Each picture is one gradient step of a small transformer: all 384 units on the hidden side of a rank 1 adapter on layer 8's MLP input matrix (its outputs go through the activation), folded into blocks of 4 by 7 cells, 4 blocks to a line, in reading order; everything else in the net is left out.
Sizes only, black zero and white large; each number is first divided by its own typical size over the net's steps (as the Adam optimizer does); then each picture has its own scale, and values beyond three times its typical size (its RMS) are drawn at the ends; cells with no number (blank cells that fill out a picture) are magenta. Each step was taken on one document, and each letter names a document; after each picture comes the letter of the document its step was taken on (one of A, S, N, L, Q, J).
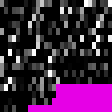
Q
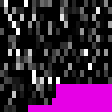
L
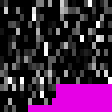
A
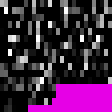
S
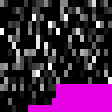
Q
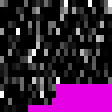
A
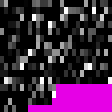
Q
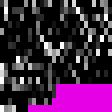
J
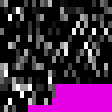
J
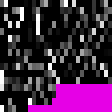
J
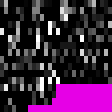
Q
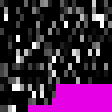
J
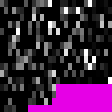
L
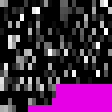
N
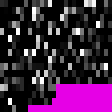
Q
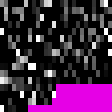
J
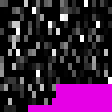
L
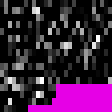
S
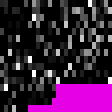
L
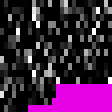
L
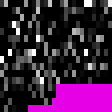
A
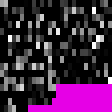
S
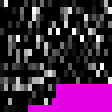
S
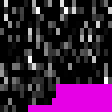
S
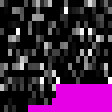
Q
